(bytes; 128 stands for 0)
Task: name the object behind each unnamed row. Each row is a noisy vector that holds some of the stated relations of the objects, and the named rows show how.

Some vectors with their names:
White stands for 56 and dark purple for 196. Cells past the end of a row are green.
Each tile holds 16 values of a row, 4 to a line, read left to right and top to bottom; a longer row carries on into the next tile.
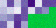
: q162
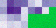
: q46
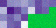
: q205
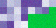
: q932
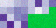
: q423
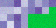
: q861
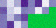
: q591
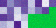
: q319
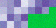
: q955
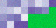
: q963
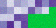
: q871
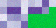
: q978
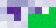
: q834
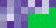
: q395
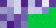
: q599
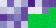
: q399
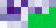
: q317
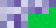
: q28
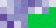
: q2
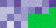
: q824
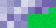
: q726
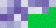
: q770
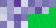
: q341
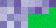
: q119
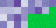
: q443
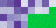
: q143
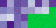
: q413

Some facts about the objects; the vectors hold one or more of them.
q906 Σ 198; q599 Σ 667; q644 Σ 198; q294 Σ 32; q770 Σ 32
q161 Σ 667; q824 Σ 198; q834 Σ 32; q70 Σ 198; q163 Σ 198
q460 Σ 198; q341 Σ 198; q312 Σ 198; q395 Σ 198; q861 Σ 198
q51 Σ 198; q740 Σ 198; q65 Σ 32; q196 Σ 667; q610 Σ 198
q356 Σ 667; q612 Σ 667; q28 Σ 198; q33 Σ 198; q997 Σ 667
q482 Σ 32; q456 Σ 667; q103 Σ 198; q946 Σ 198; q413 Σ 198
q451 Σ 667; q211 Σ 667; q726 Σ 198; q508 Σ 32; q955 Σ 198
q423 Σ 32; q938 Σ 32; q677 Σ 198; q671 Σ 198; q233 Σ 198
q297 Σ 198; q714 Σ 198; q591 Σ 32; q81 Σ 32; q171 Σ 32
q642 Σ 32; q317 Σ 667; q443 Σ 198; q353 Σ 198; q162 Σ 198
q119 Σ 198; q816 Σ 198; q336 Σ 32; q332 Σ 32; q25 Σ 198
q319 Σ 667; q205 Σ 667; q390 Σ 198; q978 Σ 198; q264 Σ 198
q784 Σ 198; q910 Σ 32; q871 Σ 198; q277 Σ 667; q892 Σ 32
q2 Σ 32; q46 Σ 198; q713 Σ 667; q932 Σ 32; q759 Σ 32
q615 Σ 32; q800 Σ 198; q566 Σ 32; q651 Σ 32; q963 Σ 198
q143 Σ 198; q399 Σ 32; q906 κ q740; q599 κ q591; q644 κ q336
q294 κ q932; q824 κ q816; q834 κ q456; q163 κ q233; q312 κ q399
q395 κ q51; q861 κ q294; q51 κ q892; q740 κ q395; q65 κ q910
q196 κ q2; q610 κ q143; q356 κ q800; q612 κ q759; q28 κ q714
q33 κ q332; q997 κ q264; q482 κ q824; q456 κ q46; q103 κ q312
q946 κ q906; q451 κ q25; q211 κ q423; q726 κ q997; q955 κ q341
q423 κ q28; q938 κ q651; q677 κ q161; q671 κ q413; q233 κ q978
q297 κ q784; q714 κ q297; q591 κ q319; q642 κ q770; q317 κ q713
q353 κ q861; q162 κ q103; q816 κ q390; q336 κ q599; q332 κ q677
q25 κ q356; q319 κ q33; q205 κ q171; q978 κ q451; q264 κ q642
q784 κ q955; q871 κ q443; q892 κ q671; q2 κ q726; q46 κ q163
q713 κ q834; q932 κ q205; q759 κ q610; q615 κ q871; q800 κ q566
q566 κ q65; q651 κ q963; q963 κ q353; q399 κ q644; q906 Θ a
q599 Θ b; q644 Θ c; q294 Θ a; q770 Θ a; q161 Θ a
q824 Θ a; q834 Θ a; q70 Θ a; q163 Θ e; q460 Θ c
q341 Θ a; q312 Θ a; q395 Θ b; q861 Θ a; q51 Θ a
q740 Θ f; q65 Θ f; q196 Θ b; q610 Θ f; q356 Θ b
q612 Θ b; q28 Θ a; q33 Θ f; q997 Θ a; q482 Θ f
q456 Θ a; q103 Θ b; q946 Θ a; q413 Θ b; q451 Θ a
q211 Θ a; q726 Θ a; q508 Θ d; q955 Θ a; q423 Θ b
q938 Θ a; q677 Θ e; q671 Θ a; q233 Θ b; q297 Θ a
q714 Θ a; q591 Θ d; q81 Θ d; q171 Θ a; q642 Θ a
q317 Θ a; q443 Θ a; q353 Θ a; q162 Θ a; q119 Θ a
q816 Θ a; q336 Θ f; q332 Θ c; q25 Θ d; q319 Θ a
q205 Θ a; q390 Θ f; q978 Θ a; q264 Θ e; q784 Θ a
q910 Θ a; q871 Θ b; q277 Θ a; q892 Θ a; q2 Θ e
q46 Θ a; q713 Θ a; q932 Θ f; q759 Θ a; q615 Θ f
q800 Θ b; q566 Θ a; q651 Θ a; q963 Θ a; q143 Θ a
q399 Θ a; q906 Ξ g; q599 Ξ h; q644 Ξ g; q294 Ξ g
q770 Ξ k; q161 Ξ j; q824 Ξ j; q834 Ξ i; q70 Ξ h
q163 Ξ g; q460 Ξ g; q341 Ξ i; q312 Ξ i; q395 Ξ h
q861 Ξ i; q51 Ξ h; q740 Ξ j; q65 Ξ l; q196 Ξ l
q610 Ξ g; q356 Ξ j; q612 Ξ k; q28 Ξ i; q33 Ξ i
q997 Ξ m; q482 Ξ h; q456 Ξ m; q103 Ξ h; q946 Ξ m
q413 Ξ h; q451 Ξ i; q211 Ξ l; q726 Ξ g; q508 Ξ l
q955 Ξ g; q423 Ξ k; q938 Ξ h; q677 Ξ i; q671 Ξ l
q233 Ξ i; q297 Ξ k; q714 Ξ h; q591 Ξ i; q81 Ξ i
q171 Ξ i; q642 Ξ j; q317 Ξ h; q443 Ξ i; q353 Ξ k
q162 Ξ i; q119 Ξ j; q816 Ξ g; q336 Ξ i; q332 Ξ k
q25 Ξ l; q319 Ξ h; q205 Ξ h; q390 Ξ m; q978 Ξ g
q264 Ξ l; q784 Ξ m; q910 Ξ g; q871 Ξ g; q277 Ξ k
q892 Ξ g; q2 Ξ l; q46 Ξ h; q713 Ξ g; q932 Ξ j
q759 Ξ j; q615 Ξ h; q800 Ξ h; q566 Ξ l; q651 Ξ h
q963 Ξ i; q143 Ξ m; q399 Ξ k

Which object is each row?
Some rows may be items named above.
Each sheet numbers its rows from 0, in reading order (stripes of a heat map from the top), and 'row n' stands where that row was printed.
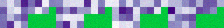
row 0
q591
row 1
q65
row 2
q713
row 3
q460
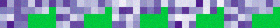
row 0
q413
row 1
q353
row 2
q910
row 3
q65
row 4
q353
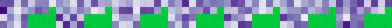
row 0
q610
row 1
q196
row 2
q978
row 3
q341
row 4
q946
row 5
q211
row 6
q395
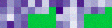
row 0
q395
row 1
q740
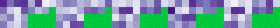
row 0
q33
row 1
q963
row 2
q910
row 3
q644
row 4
q910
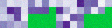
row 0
q451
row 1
q81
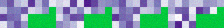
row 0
q997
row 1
q171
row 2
q997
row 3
q233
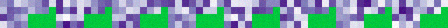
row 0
q277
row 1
q800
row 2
q871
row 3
q677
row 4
q356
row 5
q161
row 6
q336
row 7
q456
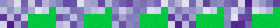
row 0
q196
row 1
q297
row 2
q264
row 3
q612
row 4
q103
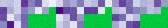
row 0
q508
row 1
q163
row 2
q353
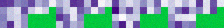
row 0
q390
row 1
q332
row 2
q25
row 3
q566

